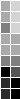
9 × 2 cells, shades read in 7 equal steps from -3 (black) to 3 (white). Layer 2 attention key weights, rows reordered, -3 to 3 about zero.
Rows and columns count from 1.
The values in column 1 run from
-3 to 1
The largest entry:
2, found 3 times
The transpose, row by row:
1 1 0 1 1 0 -3 -2 -2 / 2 2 2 1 1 0 -1 -3 -3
